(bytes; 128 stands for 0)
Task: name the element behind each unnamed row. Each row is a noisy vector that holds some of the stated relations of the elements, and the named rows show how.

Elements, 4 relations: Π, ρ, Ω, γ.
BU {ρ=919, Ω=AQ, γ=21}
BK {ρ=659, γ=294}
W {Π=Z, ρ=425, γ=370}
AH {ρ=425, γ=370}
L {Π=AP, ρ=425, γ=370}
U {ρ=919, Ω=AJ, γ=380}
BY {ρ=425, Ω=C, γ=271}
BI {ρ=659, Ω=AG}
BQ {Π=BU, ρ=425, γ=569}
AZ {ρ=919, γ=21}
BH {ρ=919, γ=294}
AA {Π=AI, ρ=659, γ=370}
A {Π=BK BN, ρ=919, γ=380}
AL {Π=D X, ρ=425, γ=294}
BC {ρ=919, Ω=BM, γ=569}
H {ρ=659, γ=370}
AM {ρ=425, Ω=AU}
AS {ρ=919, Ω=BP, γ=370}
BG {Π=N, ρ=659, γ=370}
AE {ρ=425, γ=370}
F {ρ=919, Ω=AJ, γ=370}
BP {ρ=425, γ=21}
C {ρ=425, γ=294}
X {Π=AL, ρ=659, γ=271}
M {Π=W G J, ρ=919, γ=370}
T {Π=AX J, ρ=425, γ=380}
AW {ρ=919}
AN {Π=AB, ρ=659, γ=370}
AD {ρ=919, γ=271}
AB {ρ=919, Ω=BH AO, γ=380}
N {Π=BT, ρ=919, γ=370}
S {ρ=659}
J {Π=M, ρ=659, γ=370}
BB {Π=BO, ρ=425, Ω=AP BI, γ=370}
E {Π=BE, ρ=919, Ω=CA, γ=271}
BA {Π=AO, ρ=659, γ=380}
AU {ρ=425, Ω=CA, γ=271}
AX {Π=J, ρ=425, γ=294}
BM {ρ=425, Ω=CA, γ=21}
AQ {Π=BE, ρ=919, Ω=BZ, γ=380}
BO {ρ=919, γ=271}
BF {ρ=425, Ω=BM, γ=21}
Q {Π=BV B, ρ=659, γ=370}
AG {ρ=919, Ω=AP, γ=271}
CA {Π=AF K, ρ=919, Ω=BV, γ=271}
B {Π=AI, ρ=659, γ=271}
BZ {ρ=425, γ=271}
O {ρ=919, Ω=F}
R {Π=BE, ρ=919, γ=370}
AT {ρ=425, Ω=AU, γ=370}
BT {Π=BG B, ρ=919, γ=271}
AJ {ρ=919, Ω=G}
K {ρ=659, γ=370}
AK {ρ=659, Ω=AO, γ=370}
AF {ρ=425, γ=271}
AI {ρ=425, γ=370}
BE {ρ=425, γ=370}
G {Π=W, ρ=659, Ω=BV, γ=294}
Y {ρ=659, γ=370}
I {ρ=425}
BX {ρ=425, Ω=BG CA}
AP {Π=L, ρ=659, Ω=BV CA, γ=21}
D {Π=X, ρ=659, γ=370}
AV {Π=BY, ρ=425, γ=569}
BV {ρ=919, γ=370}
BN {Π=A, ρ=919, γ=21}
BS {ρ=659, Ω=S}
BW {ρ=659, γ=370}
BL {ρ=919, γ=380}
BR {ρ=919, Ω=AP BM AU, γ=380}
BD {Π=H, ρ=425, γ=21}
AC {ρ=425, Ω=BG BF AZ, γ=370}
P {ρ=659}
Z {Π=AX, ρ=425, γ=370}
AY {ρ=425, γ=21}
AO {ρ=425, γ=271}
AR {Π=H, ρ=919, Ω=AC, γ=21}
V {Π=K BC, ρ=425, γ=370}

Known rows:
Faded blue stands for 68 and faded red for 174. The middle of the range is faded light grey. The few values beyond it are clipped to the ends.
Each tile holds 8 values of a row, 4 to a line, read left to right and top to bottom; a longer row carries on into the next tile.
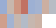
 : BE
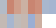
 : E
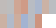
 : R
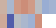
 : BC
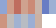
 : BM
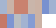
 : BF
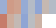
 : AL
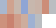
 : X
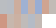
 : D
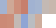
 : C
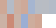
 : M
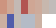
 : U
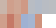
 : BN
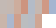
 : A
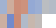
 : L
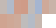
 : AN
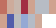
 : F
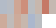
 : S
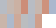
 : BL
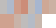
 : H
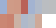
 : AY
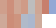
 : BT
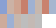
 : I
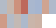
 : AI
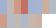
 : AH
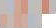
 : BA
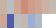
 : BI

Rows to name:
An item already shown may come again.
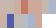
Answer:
AB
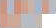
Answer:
BG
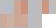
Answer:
BA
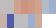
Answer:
BR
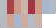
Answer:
CA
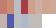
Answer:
AJ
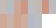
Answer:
BA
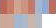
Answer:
G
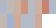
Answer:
AW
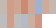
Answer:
BV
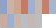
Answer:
I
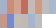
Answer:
BY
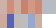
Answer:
AG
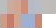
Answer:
AZ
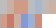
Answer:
BH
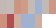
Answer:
BK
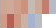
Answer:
B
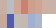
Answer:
BI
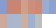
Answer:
AU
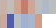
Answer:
AS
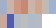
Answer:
AM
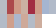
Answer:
CA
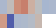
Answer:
AT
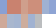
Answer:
AU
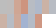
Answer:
R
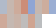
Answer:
T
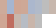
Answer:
J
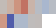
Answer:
BB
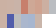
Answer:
O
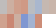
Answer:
BH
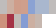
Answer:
AX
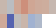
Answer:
BS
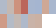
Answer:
AI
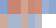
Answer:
AU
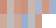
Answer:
N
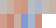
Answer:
BH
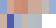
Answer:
BX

